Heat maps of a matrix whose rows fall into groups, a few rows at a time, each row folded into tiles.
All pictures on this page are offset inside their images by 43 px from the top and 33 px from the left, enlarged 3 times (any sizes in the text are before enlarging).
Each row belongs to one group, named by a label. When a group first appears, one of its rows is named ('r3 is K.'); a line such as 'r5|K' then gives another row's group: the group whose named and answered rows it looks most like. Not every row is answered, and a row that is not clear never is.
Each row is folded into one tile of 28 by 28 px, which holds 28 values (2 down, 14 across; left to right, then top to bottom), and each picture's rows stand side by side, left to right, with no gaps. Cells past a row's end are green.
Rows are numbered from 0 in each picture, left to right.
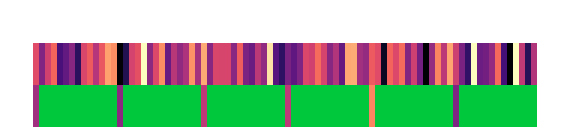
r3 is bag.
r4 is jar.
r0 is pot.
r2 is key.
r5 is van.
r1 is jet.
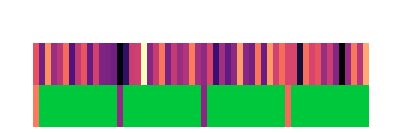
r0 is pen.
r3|jar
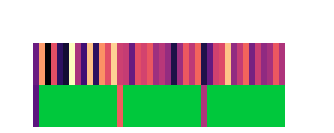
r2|jet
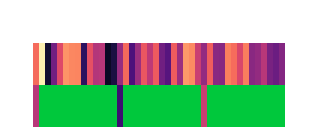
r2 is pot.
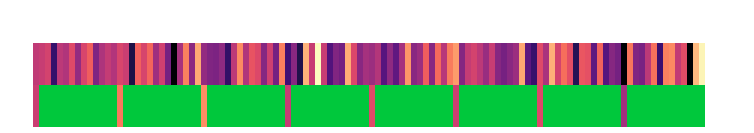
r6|pen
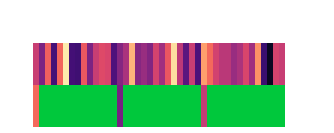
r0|pen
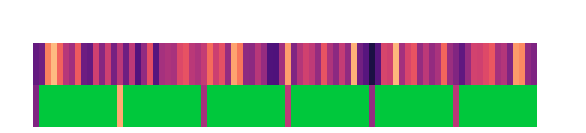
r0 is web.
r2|pot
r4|jet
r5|bag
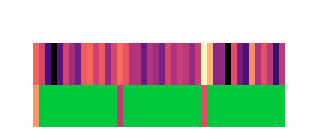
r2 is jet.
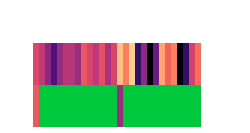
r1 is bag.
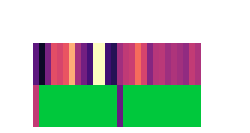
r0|bag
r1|web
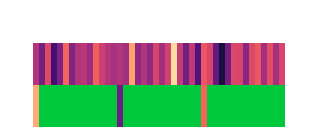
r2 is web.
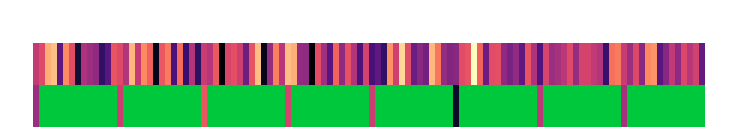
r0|pot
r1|pen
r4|bag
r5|web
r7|pen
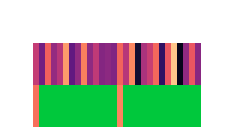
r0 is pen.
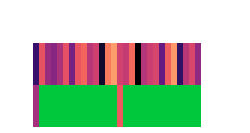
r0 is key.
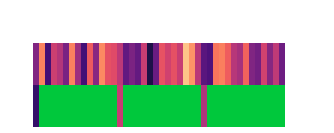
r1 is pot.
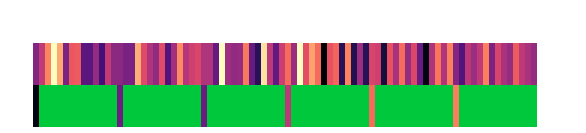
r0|web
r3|pen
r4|jar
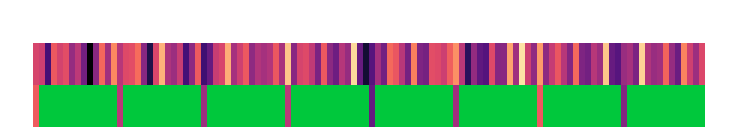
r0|jar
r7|van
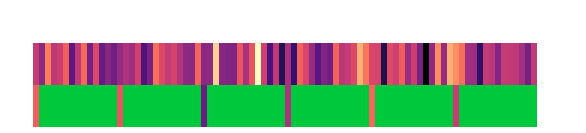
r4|jar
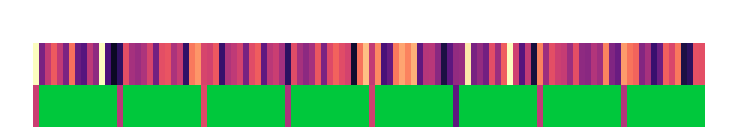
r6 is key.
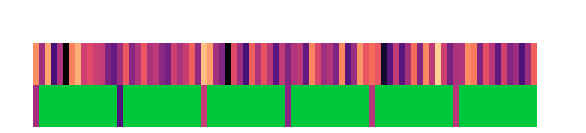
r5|pot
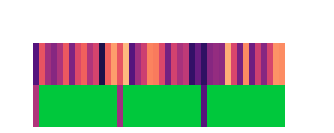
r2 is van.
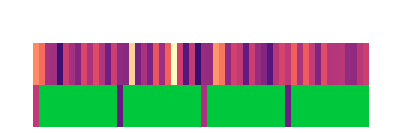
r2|pot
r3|web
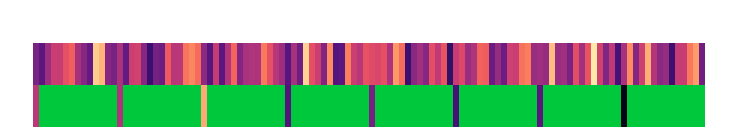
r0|bag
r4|pen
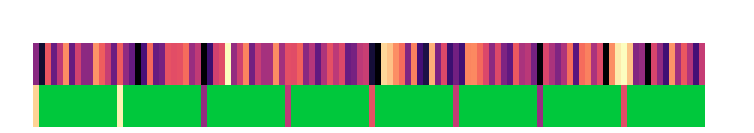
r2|jet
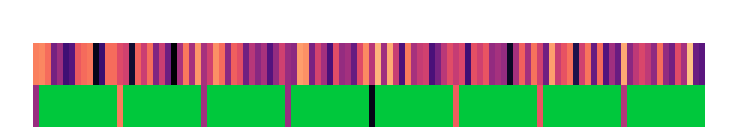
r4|web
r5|jar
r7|key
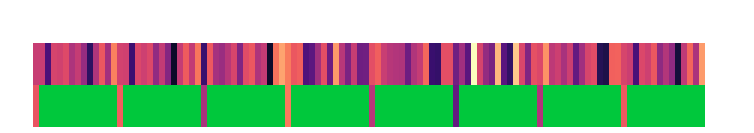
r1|jar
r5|van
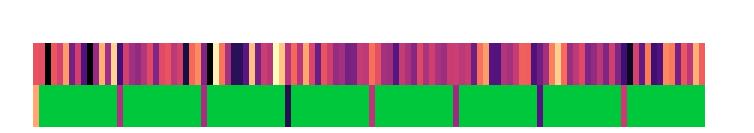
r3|web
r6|web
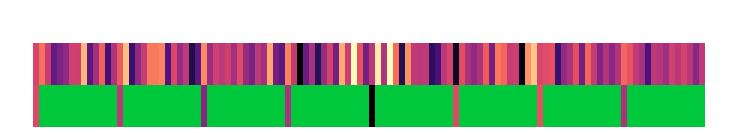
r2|key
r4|web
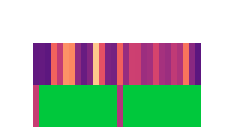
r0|bag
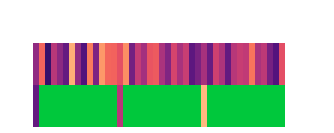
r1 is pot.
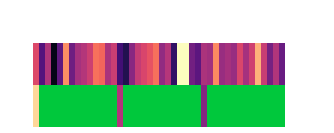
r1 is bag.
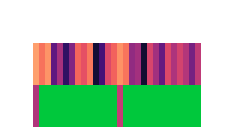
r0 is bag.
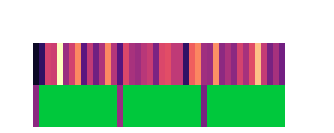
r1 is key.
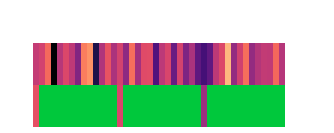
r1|pen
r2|jet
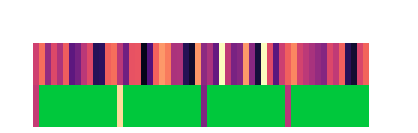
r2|van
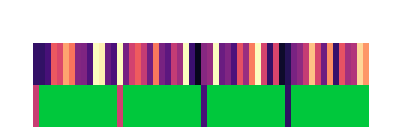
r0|bag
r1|key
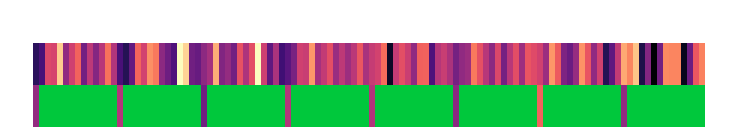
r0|jet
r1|bag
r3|jet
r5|van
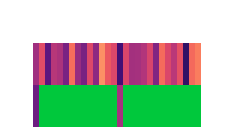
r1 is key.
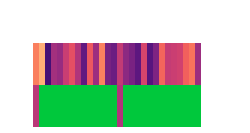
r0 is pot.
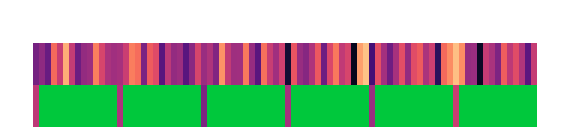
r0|bag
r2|van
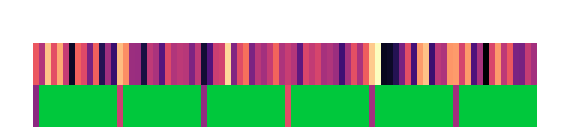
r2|jet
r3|jar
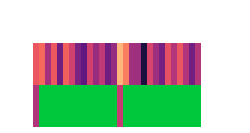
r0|pot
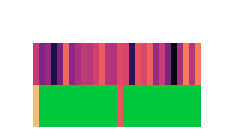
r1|jar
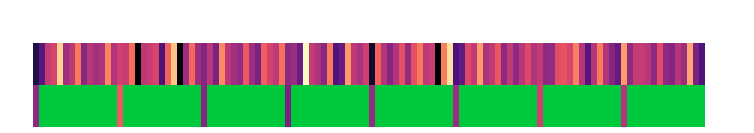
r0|jet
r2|van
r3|van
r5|jet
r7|key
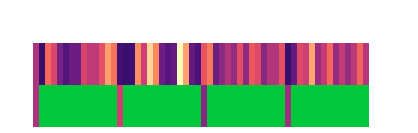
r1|bag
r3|jet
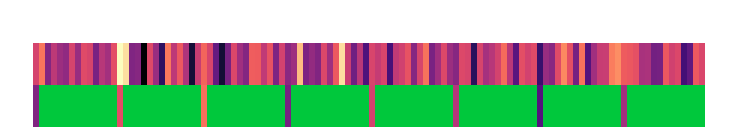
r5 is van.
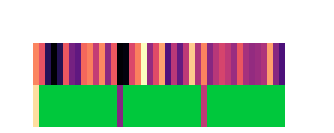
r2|key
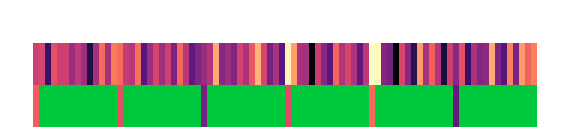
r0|jar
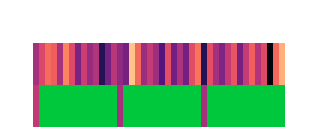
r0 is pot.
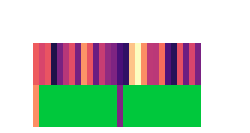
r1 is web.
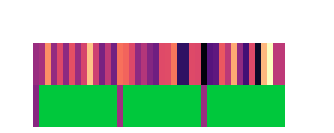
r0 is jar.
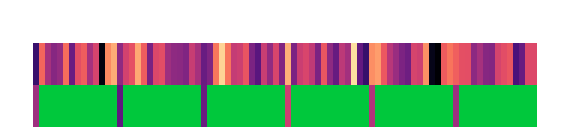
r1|web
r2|web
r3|key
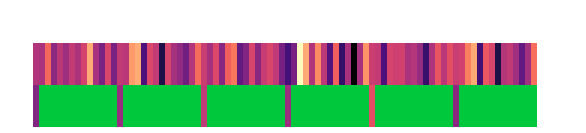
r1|pot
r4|jar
